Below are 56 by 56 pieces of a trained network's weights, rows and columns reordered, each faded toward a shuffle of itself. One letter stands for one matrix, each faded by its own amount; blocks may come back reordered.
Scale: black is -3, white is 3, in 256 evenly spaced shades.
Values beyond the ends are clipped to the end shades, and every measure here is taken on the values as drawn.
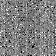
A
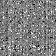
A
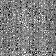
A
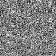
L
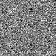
L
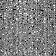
A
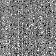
A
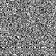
L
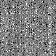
A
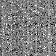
A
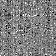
A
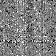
A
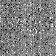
A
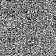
L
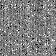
A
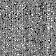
A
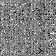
A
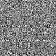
L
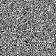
L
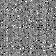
A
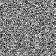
L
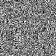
L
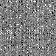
A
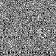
L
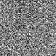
L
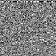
L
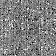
A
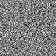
L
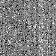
A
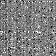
A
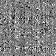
A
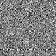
L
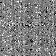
A
